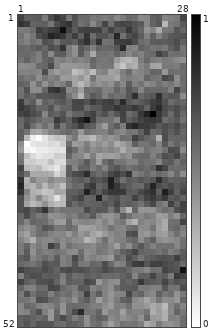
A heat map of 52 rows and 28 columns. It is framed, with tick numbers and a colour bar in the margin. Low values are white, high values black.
The middle left is the ninth with the lowest average. The field is mottled with small blotches. Neither half mirrors the other. Horizontal stripes repeat 4 times down the table. An odd patch, lower than its surroundings, sits in the middle left.
